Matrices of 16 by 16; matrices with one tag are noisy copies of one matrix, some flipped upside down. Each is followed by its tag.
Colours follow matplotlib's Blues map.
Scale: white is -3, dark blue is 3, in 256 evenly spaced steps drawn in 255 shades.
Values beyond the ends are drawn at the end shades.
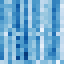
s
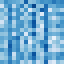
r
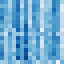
s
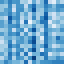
r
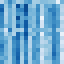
s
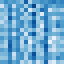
r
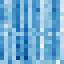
s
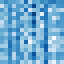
r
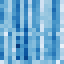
s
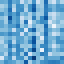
r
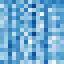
r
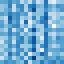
r
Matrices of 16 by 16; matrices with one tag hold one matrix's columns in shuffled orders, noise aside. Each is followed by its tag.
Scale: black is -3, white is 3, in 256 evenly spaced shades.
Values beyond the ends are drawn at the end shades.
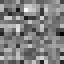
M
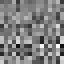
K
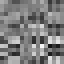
K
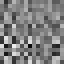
K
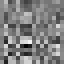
K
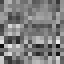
K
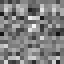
M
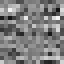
M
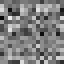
M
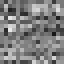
M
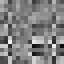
K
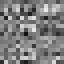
M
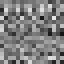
M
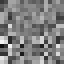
K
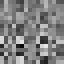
K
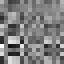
K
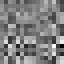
K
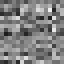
M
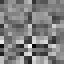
K
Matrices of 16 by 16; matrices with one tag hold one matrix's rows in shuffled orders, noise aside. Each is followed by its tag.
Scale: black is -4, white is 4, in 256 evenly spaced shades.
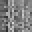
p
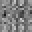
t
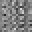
t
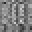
t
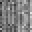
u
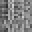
p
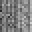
u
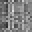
p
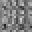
t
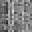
p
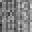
u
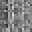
p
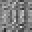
t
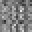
t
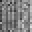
u
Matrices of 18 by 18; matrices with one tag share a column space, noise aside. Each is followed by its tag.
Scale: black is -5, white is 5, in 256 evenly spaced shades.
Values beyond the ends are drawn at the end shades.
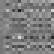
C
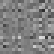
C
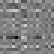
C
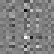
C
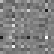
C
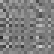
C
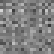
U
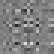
U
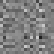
C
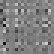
U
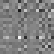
C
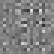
U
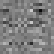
U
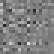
U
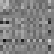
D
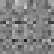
D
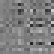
U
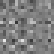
D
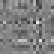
D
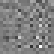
C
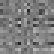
U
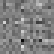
D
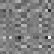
C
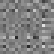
C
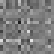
D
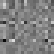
D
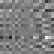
C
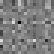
D
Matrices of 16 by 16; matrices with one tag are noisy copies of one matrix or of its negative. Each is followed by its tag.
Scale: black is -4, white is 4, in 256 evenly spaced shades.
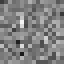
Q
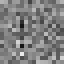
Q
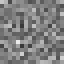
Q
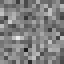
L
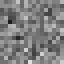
L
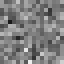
L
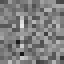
Q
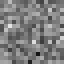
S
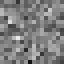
L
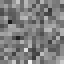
L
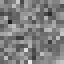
L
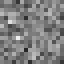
L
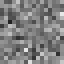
L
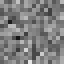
L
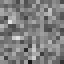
L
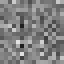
Q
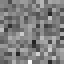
S
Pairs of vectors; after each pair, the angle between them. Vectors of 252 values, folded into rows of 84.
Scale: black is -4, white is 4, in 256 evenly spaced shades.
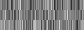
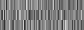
orthogonal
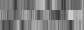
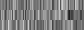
partly opposed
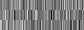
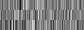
partly opposed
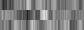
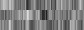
nearly opposite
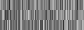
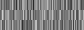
orthogonal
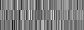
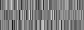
nearly parallel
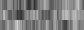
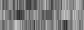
nearly parallel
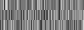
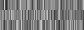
nearly opposite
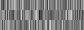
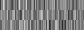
partly opposed
